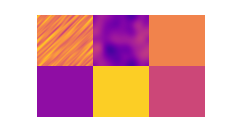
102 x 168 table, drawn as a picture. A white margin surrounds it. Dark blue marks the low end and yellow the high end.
The table splits into 2 rows of 3 panels. Panel 1,1: high, slanting up to the right. Panel 1,2: low, smooth. Panel 1,3: high, flat. Panel 2,1: low, flat. Panel 2,2: very high, flat. Panel 2,3: middling, flat.
